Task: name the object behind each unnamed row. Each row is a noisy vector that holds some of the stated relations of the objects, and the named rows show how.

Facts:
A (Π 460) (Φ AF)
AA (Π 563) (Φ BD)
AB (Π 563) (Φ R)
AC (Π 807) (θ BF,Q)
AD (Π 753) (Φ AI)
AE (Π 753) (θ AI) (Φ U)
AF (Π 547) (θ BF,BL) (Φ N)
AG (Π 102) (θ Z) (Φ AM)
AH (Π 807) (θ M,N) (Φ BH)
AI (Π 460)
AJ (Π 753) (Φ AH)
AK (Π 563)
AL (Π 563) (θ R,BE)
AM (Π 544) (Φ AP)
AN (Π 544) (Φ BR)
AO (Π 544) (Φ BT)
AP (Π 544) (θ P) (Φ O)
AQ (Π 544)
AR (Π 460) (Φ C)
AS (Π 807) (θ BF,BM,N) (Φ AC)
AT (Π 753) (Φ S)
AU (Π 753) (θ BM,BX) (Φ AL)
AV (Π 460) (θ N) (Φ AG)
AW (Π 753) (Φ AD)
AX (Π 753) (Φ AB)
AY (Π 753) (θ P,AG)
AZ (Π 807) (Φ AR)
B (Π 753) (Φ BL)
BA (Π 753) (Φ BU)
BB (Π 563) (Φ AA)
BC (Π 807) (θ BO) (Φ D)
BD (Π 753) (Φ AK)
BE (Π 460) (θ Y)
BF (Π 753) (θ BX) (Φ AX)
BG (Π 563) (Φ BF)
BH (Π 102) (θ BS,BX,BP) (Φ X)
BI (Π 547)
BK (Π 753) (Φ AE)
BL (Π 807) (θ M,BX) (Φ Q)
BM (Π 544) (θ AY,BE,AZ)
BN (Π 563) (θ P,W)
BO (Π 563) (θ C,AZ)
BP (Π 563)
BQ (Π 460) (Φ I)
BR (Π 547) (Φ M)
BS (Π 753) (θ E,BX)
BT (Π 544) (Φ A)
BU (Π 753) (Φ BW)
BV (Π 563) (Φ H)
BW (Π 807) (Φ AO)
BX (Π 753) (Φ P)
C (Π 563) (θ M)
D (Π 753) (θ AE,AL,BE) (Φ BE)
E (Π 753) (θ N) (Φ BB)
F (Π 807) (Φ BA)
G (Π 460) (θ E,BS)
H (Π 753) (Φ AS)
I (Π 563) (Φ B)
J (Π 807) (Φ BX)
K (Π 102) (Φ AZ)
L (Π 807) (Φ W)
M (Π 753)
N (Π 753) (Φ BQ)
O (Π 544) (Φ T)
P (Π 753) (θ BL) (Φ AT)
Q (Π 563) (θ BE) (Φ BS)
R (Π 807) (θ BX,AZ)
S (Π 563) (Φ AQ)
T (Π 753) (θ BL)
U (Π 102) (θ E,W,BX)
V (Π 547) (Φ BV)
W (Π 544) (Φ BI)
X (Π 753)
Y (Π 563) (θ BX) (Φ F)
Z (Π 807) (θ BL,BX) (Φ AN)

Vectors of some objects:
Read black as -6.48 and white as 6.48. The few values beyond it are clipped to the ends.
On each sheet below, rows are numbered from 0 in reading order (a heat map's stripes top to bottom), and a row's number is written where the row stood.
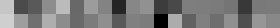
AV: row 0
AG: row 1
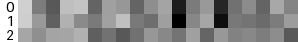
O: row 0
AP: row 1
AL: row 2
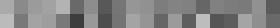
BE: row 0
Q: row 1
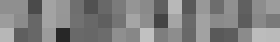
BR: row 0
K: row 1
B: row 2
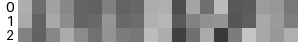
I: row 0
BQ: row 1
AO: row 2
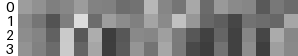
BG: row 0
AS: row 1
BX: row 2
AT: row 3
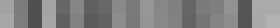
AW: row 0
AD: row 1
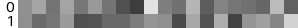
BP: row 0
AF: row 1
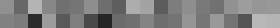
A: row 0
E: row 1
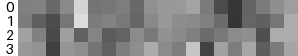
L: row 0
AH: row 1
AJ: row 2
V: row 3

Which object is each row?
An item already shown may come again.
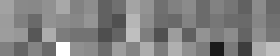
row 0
AR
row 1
G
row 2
BH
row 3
BC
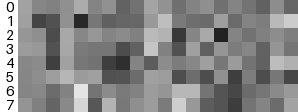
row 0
AR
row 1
N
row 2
W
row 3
BH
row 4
BD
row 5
S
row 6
R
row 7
AC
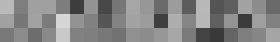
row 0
Q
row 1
BO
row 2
Z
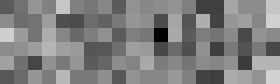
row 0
F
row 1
AF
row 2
AG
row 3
S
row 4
M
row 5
BW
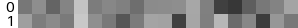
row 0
Z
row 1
C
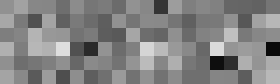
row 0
BN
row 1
AU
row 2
Y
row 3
AI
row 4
BL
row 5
AY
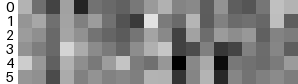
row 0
BS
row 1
BP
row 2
K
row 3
AQ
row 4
AP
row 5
W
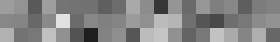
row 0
U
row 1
R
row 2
AE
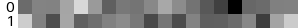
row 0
J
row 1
T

